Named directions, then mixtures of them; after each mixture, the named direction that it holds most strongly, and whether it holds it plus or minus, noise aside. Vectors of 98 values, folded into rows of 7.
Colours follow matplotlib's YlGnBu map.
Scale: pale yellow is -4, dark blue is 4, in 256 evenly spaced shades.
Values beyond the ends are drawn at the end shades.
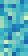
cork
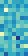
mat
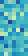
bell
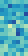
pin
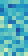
pin, plus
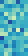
bell, plus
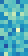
bell, plus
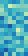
pin, minus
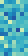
bell, minus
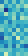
mat, minus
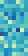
bell, minus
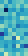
mat, minus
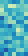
pin, minus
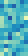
cork, plus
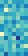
mat, plus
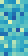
bell, minus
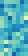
cork, plus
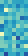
mat, plus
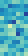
pin, plus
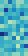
mat, minus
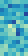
pin, plus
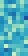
cork, minus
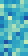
cork, minus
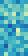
pin, minus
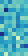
mat, minus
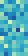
bell, minus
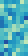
cork, minus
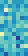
mat, plus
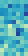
pin, plus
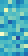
mat, plus
